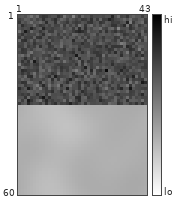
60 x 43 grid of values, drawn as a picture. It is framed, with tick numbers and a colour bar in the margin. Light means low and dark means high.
The table splits into 2 rows of 1 panel. Panel 1,1: high, fine-grained. Panel 2,1: low, smooth, faint in contrast.
